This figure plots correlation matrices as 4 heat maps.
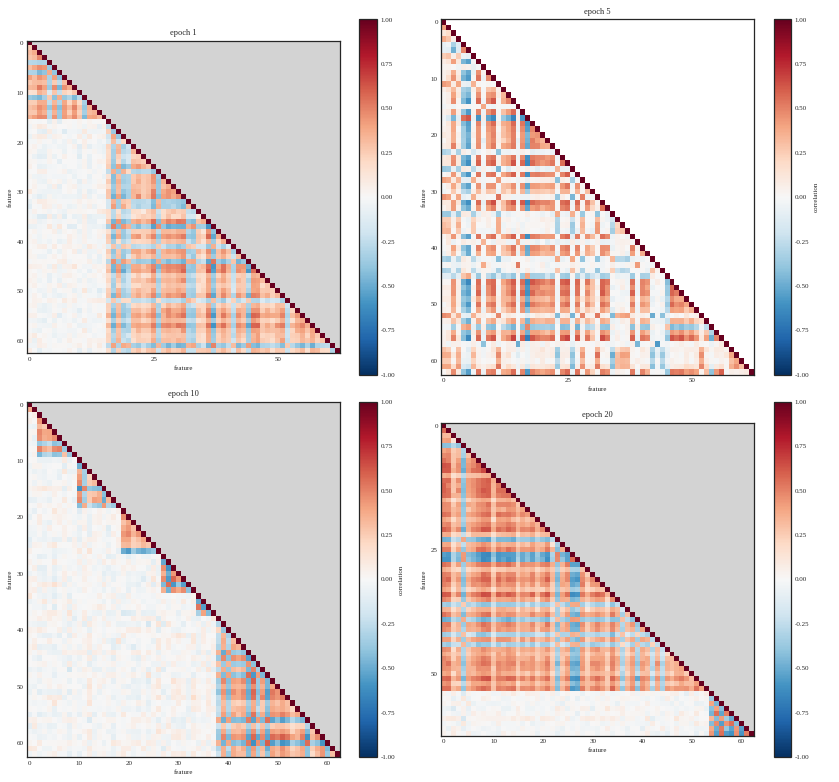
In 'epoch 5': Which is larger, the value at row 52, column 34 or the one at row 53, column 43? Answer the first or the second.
the second
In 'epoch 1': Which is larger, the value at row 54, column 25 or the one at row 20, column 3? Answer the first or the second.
the first
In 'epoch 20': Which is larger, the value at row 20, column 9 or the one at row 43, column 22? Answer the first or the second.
the first
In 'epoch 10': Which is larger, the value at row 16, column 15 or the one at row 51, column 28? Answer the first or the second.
the second
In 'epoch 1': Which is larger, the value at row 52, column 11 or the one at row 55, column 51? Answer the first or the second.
the second
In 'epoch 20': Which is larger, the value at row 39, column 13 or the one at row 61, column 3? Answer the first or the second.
the second
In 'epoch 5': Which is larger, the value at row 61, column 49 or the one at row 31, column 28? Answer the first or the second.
the second
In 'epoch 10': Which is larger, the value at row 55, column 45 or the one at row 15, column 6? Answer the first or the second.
the first
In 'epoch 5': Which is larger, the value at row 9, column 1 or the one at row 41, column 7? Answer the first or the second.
the second
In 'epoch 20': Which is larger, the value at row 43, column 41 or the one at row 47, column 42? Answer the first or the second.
the first
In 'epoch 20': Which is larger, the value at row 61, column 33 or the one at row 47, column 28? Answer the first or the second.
the second
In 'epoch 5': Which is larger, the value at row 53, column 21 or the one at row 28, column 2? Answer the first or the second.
the first
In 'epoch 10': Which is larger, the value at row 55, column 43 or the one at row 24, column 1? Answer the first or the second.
the first
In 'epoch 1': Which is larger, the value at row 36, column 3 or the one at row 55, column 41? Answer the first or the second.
the first
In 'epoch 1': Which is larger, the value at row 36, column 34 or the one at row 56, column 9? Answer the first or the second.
the first
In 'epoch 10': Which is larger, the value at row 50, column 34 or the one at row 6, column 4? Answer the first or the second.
the second
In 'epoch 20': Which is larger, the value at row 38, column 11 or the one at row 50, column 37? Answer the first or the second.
the first
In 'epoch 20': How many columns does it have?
63
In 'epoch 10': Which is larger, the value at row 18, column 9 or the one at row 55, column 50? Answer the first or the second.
the second
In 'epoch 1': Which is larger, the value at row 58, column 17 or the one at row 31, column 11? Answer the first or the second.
the second
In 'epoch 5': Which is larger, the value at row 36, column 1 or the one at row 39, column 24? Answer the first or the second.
the first
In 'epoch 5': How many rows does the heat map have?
63
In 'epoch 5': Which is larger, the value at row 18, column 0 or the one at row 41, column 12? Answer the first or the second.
the second
